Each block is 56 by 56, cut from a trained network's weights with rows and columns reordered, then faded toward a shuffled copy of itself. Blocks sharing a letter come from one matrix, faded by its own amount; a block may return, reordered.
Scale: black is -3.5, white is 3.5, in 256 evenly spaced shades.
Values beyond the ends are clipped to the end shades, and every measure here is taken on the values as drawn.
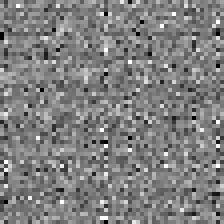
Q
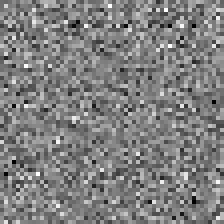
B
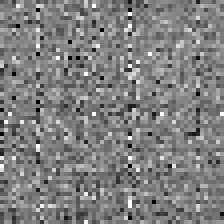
Q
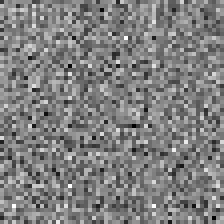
B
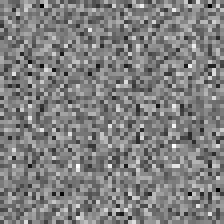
B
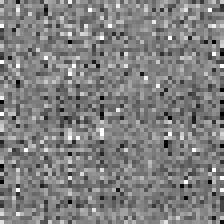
Q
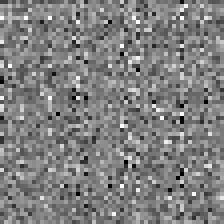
Q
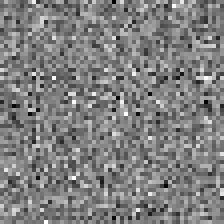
B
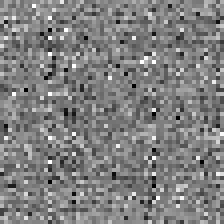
Q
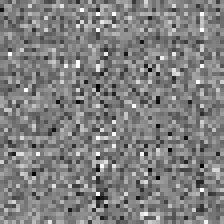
Q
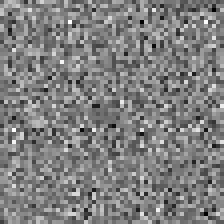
B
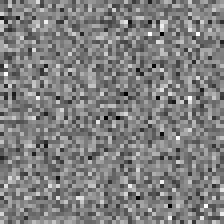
B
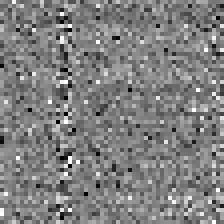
Q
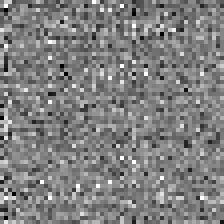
Q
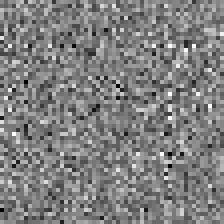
B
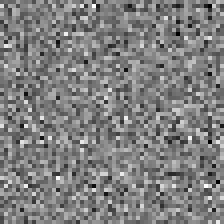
B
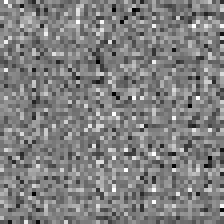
Q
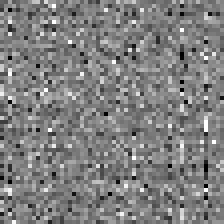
Q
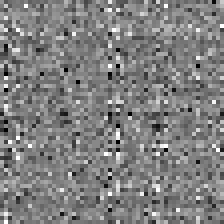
Q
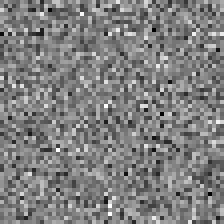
B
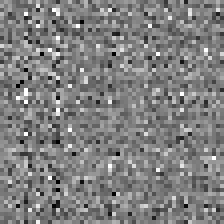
Q
